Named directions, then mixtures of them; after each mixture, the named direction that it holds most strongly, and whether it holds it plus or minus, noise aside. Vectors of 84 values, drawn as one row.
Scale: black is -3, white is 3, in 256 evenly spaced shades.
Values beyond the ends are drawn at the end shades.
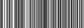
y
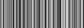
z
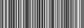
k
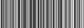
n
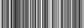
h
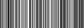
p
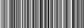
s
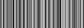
z, plus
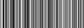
y, minus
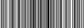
n, plus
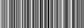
s, plus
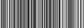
p, minus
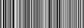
y, minus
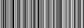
n, plus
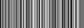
s, minus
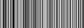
y, minus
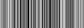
p, minus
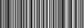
s, minus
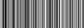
y, minus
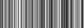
z, minus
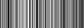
p, plus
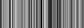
h, minus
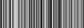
h, minus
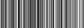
n, plus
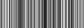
y, plus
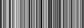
h, minus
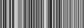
h, minus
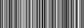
k, plus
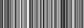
z, minus
